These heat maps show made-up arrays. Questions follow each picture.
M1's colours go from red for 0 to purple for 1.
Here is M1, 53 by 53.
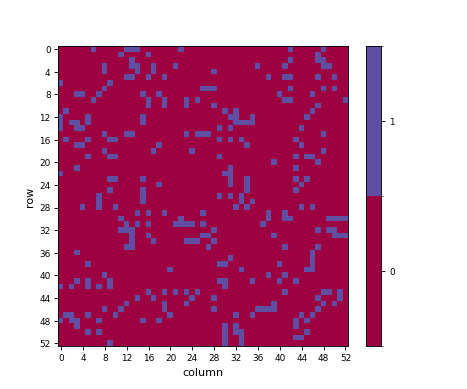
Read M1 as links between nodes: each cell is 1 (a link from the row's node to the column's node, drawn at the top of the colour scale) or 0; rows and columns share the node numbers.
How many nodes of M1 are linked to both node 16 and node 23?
4
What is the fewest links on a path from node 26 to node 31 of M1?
1
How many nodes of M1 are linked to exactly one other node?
0
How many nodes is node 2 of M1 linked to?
4
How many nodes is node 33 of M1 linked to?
8
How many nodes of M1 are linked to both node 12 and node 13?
5
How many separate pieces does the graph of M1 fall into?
1
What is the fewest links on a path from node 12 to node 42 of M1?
2
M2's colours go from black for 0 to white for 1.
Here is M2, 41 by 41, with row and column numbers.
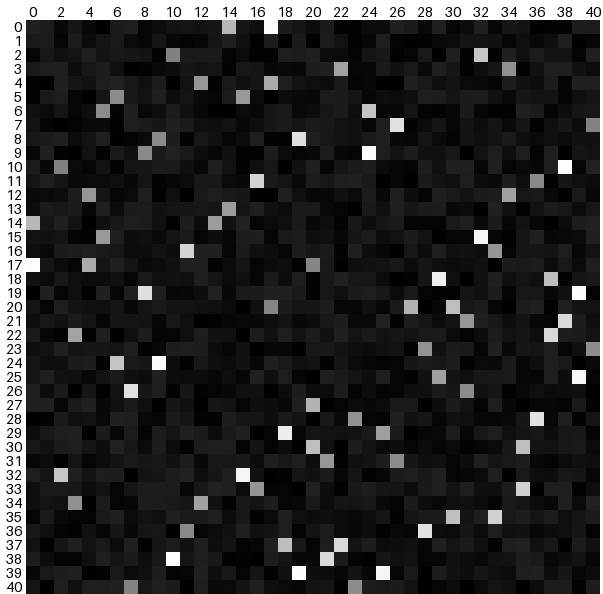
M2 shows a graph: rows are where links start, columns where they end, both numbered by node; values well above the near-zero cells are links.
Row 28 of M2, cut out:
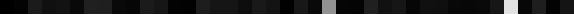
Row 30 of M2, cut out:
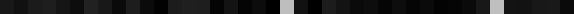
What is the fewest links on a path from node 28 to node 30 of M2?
6
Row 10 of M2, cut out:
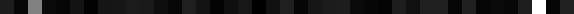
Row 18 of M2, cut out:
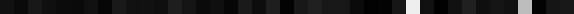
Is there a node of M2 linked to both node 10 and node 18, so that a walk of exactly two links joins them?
no
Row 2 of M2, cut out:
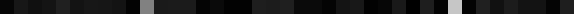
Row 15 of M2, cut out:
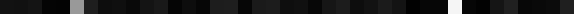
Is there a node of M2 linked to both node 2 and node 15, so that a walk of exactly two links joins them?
yes
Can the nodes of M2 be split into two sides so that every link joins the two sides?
yes
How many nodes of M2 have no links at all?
1
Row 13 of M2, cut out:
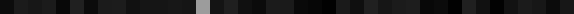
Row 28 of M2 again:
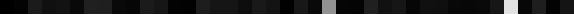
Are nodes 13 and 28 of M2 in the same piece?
yes
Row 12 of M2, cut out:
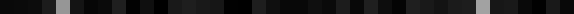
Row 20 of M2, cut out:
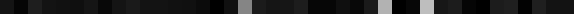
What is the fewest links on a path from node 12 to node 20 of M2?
3
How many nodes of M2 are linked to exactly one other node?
2
